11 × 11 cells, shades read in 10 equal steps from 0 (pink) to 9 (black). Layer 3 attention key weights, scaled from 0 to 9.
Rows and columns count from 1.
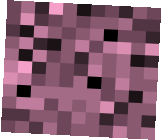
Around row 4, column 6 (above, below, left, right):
4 7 4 5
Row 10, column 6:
3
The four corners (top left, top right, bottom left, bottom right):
5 5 5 3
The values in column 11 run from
1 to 7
